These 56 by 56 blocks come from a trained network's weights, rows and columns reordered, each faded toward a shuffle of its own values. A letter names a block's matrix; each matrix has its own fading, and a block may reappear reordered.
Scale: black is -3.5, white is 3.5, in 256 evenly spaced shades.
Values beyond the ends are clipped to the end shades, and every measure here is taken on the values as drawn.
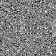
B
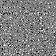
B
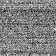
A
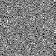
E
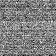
A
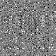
B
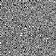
E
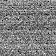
A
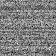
A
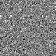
E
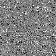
B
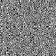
E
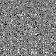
B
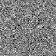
E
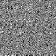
E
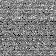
A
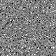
B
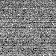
A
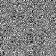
E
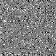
B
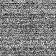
A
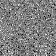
B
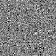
E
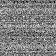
A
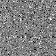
B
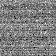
A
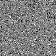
B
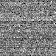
A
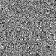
E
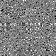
B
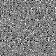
B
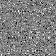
B
